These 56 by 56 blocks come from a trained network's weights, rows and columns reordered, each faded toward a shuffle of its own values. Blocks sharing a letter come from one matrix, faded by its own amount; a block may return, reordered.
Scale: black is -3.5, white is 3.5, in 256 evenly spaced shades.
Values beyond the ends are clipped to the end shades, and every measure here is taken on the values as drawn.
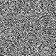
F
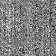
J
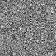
F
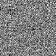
F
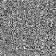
F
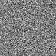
F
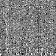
J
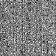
J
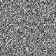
F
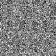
F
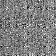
J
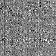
J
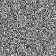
F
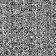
J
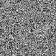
F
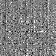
J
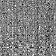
J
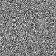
F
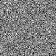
F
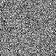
F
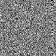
F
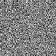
F
